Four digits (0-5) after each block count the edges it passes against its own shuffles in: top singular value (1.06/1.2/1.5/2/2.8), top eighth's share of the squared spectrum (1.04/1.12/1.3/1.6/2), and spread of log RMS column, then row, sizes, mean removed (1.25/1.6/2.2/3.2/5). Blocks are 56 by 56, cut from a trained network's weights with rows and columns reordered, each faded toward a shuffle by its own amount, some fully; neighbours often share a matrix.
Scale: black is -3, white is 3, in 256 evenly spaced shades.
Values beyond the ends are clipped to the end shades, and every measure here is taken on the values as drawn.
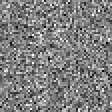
1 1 0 0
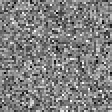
1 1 0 0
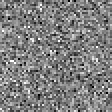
0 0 0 0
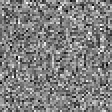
3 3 1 0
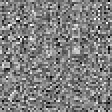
3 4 2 1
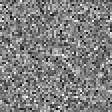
0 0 0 0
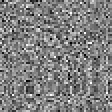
3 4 2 1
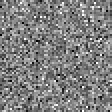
0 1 0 0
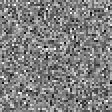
0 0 0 0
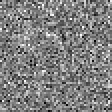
2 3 1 0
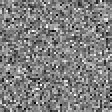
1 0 0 0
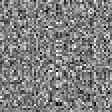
3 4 2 1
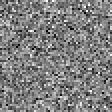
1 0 0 0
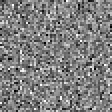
3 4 1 1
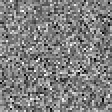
1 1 0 0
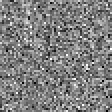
1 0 0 0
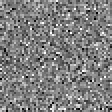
2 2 0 1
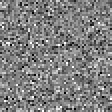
2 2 0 1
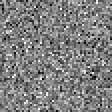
1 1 0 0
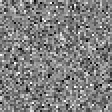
1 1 0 0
